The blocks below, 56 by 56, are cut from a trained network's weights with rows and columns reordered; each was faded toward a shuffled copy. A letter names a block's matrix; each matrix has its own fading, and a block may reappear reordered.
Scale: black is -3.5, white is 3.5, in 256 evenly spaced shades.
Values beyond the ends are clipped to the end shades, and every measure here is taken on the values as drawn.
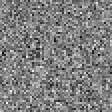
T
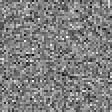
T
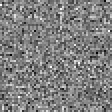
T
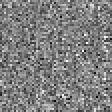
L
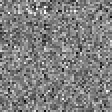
L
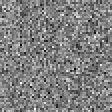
T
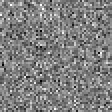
L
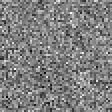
T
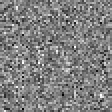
L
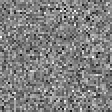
L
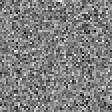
T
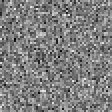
T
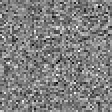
T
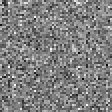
L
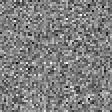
L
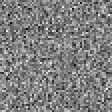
T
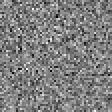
T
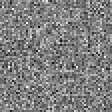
T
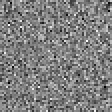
T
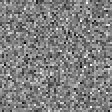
T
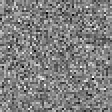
T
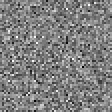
L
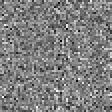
L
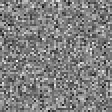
T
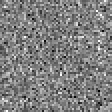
L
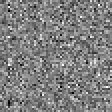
L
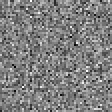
T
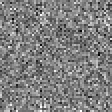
L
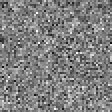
T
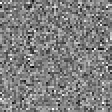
L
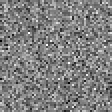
T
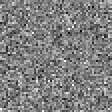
T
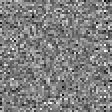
L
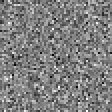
L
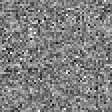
T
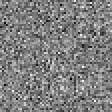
T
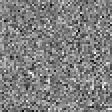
T
